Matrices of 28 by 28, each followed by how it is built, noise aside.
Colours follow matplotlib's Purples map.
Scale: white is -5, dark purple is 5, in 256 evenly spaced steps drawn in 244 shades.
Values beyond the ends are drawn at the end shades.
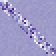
banded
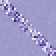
banded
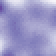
smooth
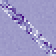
banded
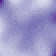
smooth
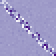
banded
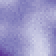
smooth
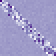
banded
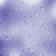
smooth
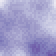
smooth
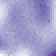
smooth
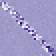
banded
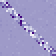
banded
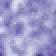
smooth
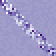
banded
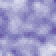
smooth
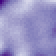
smooth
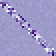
banded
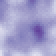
smooth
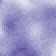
smooth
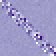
banded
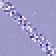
banded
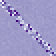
banded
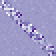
banded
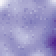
smooth
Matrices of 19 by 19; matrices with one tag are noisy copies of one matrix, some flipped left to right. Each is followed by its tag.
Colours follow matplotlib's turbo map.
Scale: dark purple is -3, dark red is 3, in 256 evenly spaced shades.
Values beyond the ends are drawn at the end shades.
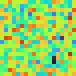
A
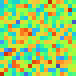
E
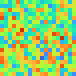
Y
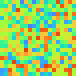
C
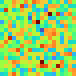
E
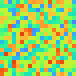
E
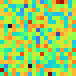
A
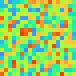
E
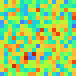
Y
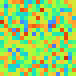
A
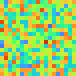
A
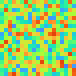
E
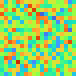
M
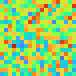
M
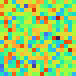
M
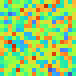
M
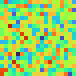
E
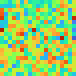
Y
